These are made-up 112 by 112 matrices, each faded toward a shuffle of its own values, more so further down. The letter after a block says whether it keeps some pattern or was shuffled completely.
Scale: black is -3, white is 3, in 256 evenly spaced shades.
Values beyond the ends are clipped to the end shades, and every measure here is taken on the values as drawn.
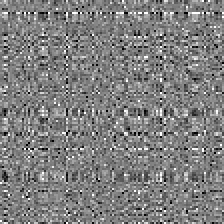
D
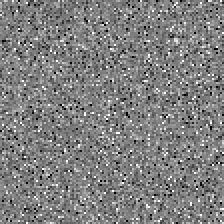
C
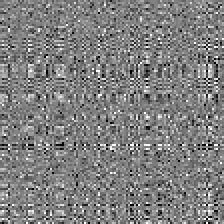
D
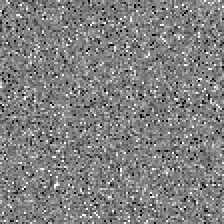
C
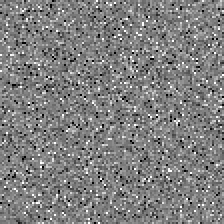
C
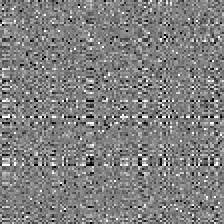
D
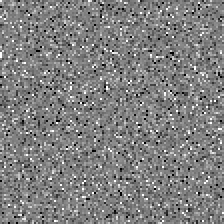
C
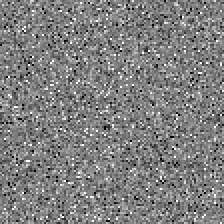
C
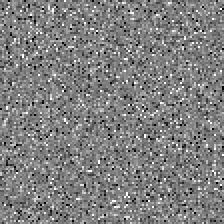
C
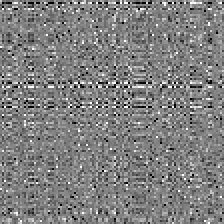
D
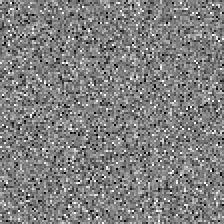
C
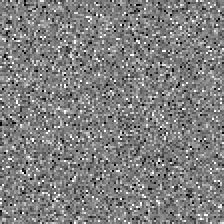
C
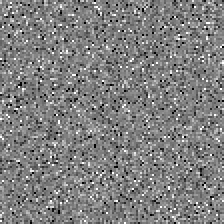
C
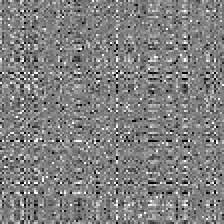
D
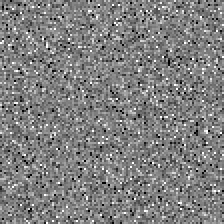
C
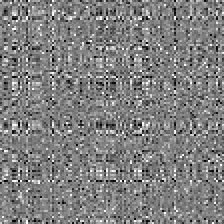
D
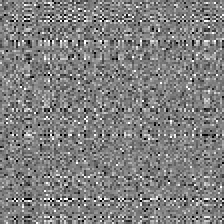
D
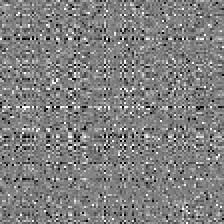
D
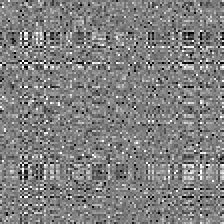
D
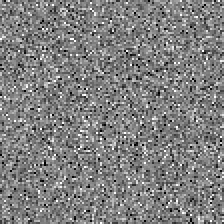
C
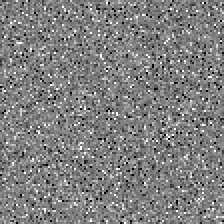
C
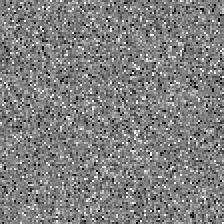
C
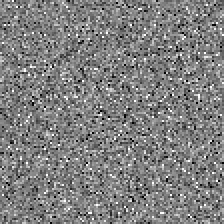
C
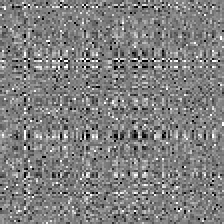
D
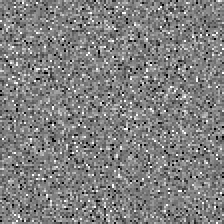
C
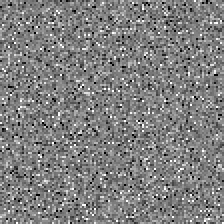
C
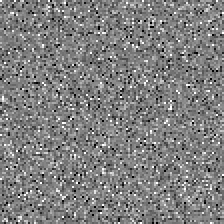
C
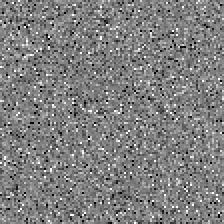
C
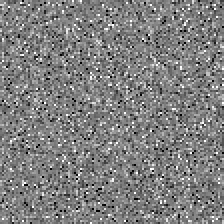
C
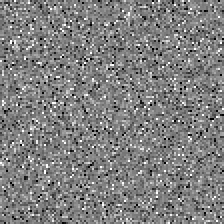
C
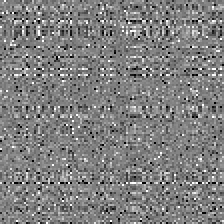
D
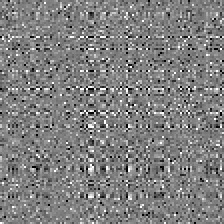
D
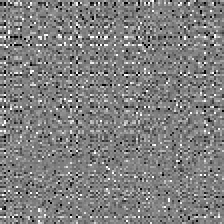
D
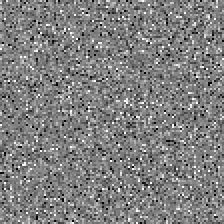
C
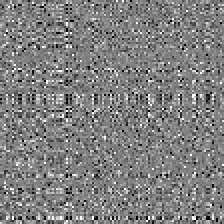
D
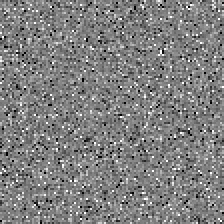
C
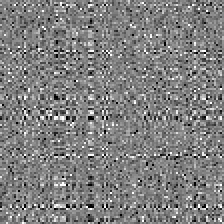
D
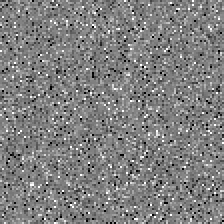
C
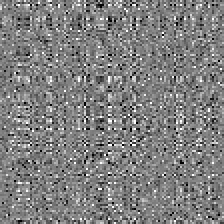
D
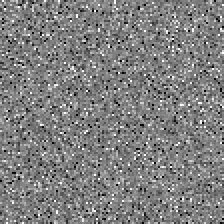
C
